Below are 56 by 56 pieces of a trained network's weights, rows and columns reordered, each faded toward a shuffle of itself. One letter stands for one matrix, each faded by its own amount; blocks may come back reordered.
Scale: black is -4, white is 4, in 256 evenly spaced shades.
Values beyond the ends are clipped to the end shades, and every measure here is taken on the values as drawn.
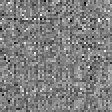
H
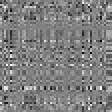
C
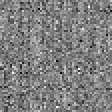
H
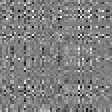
C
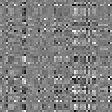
C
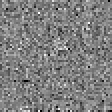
H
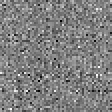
H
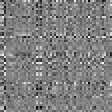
C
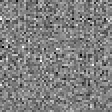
H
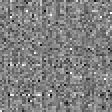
H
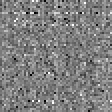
H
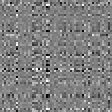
C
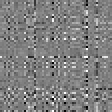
C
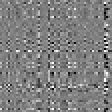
C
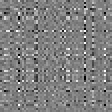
C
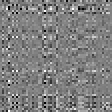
C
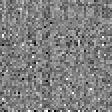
H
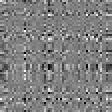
C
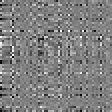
C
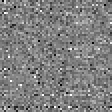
H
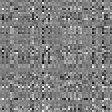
C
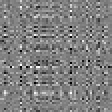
C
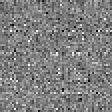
H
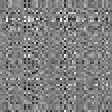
C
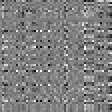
C
